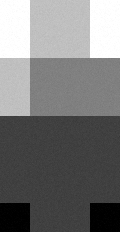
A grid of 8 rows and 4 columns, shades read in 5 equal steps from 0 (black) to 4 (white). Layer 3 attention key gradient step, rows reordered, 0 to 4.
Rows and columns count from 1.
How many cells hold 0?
2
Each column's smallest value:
0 1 1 0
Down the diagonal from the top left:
4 3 2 2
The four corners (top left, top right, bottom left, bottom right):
4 4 0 0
